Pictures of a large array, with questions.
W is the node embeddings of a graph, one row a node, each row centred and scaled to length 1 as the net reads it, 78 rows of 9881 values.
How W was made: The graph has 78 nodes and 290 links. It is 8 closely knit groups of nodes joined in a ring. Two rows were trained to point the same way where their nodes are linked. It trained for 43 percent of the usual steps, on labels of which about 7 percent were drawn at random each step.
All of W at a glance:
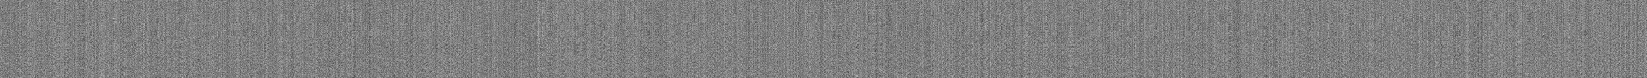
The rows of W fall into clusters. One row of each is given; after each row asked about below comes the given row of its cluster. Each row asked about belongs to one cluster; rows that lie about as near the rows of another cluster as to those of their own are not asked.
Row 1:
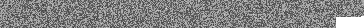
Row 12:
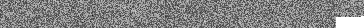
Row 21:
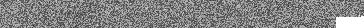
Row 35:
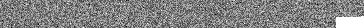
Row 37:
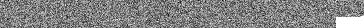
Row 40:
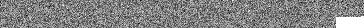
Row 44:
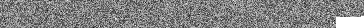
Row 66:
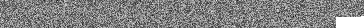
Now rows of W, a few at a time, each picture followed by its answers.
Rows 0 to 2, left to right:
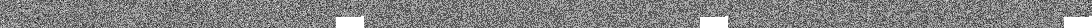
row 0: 12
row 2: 44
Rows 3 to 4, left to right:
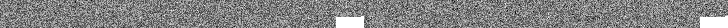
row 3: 12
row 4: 44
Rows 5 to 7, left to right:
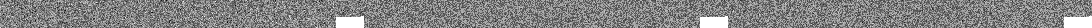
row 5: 37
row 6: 40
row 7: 35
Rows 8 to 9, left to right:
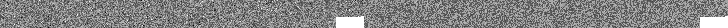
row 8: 40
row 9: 1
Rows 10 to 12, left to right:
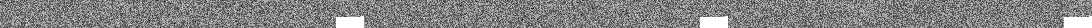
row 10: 37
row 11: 35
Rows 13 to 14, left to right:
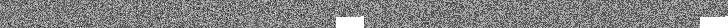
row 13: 37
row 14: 21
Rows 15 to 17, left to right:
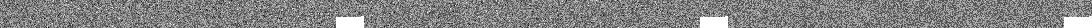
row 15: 66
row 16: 21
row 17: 12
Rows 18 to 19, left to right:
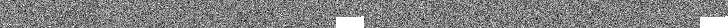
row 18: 21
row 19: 21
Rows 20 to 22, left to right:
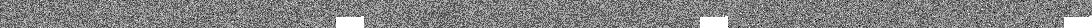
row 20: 40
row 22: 1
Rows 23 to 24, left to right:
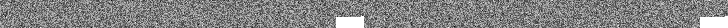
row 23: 37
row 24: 37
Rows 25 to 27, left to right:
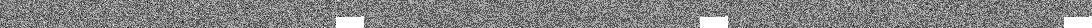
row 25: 40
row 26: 44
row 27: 37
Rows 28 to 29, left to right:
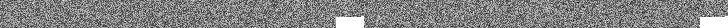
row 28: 44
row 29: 37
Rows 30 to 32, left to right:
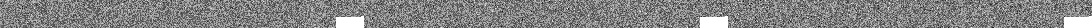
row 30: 1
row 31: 35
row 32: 35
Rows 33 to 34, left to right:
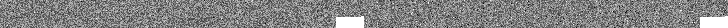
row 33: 40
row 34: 35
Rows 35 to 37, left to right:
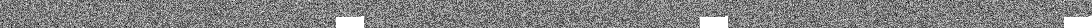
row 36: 44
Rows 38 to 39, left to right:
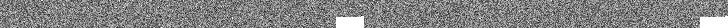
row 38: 66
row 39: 21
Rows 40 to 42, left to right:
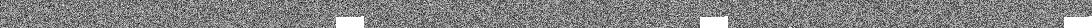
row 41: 66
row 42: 35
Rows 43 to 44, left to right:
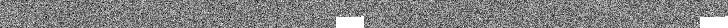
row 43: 21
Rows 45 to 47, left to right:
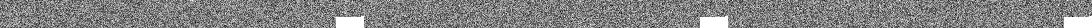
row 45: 44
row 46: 1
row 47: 37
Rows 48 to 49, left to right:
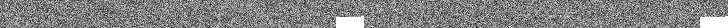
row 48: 44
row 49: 21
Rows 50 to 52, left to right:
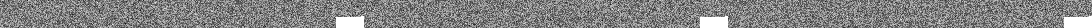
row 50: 66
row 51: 44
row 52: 37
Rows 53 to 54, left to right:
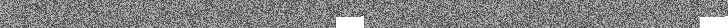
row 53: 1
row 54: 12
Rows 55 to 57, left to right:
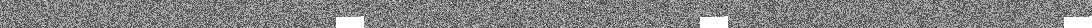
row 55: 35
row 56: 66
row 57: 1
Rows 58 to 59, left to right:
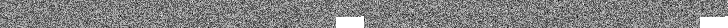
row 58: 40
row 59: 40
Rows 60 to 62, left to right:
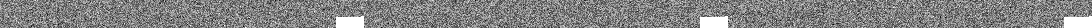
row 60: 37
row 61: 66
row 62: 21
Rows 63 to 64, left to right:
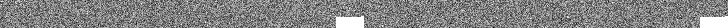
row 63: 44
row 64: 40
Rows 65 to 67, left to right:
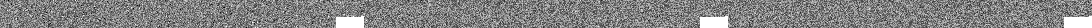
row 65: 21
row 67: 37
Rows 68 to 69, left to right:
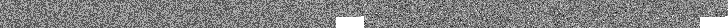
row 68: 35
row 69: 1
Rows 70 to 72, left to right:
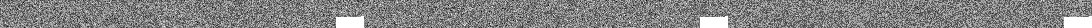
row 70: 66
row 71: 1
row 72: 12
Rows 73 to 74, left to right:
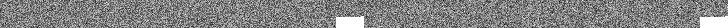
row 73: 40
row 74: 66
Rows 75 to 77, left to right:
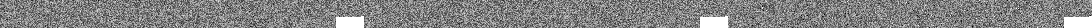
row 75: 40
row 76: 21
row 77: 1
